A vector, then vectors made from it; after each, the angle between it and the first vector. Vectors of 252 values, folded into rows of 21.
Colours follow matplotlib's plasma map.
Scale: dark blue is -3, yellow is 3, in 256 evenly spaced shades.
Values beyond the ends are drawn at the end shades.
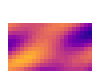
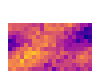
nearly parallel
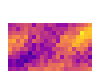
nearly opposite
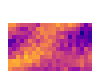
nearly parallel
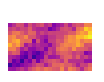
nearly opposite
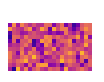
orthogonal
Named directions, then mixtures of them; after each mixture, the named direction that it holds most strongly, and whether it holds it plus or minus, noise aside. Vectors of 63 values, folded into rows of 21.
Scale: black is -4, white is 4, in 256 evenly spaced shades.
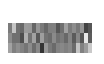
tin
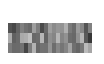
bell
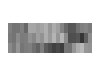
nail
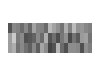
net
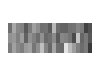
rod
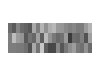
net, plus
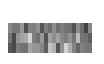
net, minus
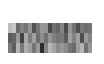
net, minus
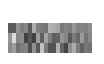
net, plus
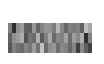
tin, minus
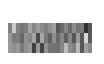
tin, plus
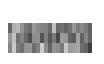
rod, plus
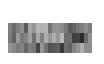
nail, plus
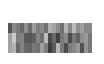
net, plus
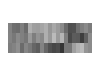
nail, plus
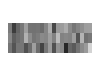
rod, minus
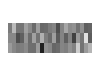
tin, plus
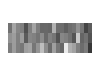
rod, plus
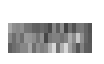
net, minus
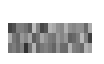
bell, plus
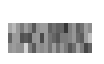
bell, minus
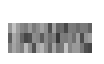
bell, minus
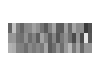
tin, plus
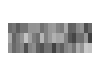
bell, plus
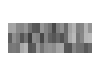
bell, minus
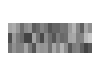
bell, minus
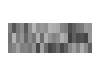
nail, plus
